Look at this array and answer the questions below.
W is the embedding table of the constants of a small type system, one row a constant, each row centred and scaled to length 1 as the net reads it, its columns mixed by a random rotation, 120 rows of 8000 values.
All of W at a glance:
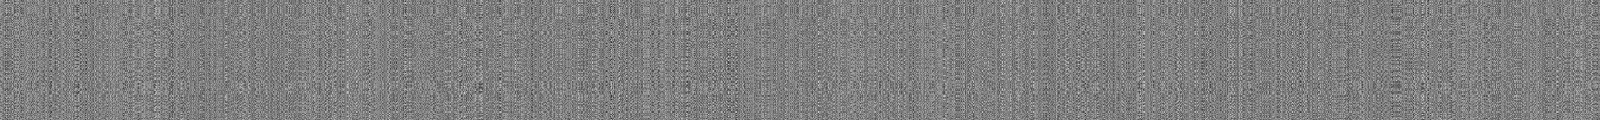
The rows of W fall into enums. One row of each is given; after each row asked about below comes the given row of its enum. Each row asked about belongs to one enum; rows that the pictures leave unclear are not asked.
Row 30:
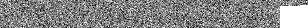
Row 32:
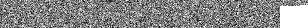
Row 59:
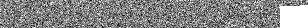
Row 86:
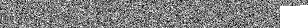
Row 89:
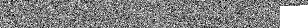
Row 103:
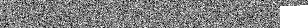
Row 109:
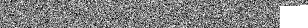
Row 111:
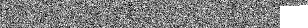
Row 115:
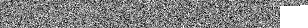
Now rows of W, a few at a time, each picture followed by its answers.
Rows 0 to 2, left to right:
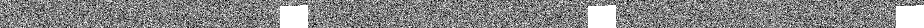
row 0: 30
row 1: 103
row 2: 89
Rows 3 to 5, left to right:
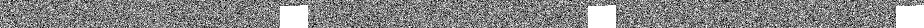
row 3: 89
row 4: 103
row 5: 32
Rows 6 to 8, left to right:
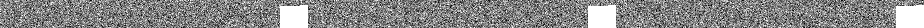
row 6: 59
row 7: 86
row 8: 30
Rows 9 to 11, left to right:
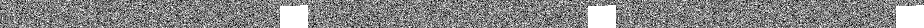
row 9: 86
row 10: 103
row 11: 86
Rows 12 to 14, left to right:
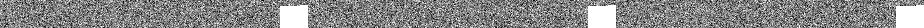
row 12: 103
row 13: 30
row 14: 115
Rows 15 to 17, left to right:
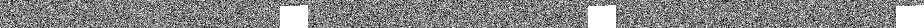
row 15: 89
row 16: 103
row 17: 32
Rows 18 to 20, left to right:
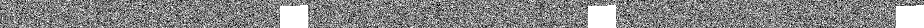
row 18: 86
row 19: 111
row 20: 89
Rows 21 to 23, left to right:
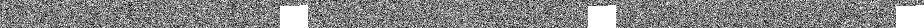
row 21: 111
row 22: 89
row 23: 59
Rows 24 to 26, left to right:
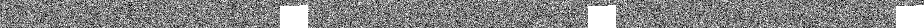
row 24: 111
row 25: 59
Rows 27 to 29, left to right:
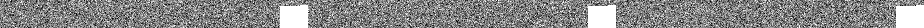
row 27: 109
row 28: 59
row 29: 115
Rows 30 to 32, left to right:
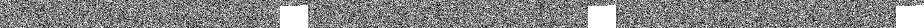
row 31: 111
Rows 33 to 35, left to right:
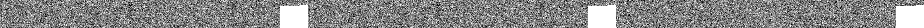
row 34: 111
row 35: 89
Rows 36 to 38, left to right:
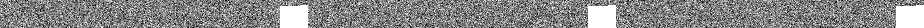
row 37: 59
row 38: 89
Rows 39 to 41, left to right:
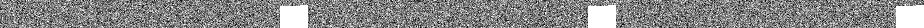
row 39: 86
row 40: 32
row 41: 103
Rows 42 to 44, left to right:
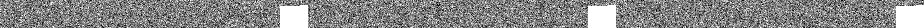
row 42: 59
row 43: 111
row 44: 30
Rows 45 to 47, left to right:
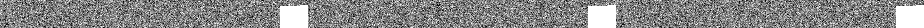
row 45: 103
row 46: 111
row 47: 103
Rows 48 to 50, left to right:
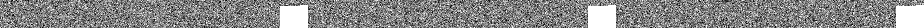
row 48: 89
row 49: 86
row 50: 32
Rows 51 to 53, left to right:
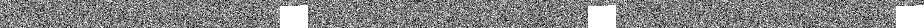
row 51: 30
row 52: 32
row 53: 30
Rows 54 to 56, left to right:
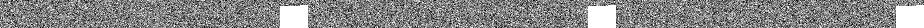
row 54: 89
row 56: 86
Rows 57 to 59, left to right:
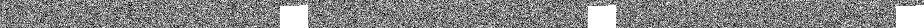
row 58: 109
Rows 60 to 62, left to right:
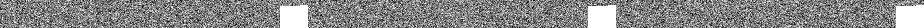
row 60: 86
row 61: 89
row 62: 109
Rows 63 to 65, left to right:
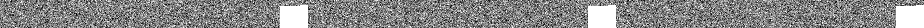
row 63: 109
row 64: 86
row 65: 89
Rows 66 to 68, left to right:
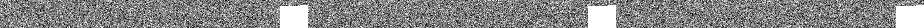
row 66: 30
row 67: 59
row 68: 109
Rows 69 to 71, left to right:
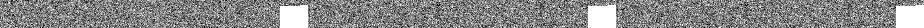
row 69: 89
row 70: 111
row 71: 111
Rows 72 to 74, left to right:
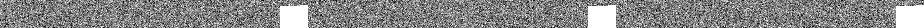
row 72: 103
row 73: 89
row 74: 30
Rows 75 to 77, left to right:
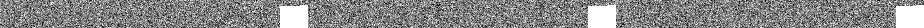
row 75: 59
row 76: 111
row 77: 103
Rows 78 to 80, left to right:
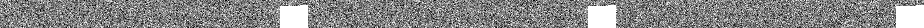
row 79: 30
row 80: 59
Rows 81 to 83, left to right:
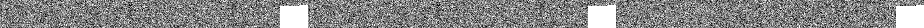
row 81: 111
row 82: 111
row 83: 115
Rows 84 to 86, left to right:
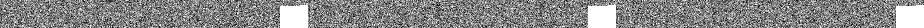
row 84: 32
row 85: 111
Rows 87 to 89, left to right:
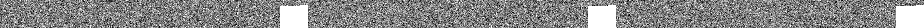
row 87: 32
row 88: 115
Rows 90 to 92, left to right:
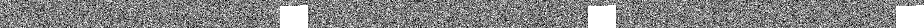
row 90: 30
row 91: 32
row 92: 86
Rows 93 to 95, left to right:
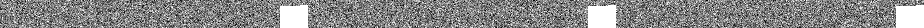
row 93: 86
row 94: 30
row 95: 59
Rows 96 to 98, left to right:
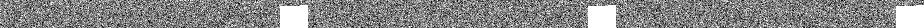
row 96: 59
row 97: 103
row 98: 30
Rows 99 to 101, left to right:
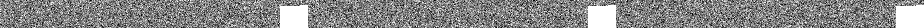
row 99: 59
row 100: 30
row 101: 109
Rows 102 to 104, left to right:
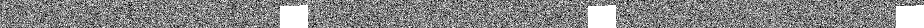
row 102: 111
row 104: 89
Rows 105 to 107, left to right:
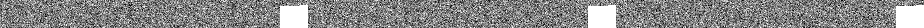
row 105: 111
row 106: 86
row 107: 30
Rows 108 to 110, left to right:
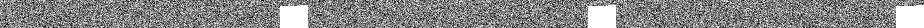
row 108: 103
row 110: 30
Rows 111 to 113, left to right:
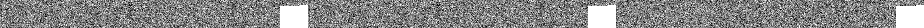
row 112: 111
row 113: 115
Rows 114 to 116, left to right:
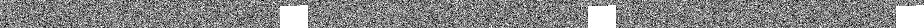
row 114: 103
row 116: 86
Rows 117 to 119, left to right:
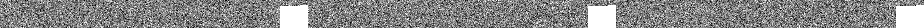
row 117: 30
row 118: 59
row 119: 115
